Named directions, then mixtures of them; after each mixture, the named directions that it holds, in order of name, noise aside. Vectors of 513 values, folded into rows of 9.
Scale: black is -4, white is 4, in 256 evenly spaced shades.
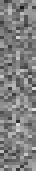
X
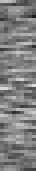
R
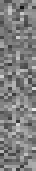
X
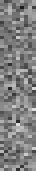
X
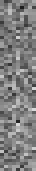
X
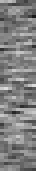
R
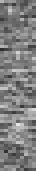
R, X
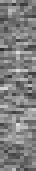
R, X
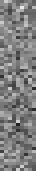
X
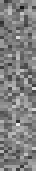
X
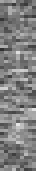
R, X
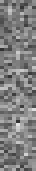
R, X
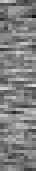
R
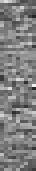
R, X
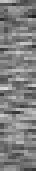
R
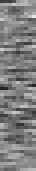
R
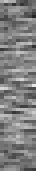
R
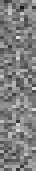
X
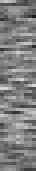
R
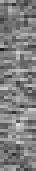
R, X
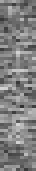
R, X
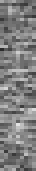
R, X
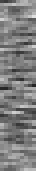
R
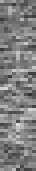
R, X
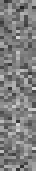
X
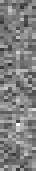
R, X
